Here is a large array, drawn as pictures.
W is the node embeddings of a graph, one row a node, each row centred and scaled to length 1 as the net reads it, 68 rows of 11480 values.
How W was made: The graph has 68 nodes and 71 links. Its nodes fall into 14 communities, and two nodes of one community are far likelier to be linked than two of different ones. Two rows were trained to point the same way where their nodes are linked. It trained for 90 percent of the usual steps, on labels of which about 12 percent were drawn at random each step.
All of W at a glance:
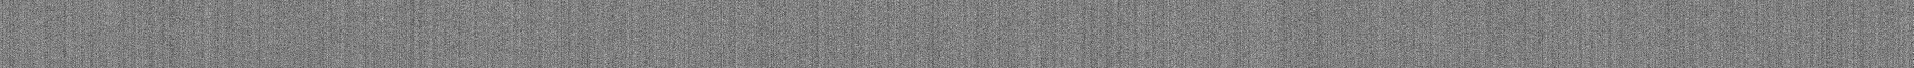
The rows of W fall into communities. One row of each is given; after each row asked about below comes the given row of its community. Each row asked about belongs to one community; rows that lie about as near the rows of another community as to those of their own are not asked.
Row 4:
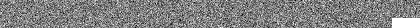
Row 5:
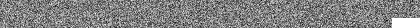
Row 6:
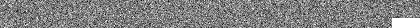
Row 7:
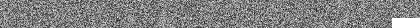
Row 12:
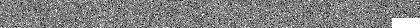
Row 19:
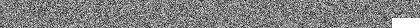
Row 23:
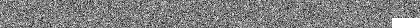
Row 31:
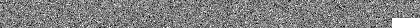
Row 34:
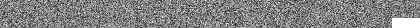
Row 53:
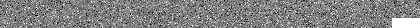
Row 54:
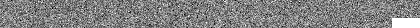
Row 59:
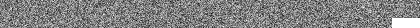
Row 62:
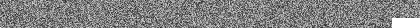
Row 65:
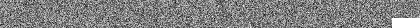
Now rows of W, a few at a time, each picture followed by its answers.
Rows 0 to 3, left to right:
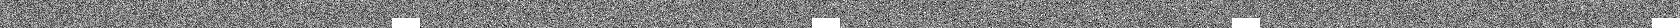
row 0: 19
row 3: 19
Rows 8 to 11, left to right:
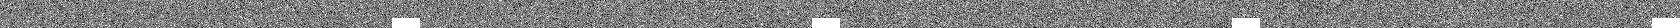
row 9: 59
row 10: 6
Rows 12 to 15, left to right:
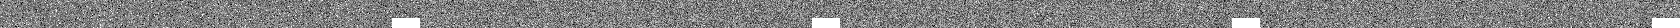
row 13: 4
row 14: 12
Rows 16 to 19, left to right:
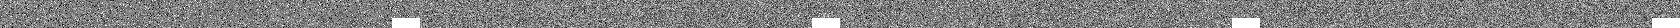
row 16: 7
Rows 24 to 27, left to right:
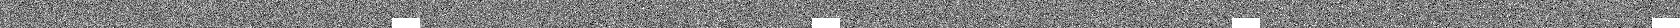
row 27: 53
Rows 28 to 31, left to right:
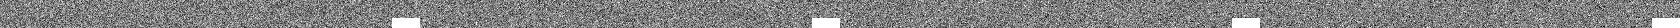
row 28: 62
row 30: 31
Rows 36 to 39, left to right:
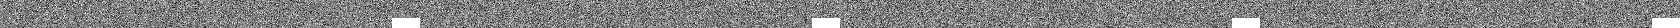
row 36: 23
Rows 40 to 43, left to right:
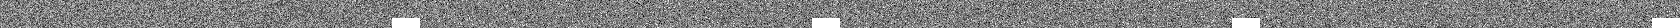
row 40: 62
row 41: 53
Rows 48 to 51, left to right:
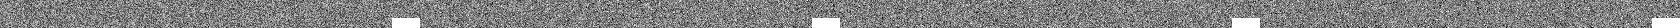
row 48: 12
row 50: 65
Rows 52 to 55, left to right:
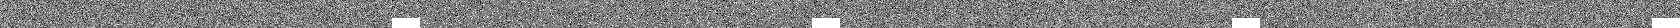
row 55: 34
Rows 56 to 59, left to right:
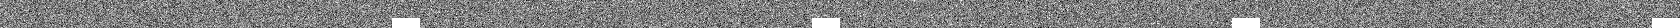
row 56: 65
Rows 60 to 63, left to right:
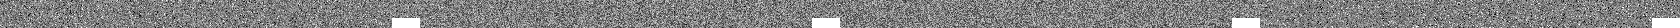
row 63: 6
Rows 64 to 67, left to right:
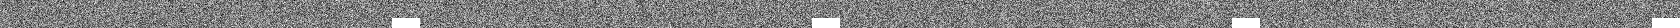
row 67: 54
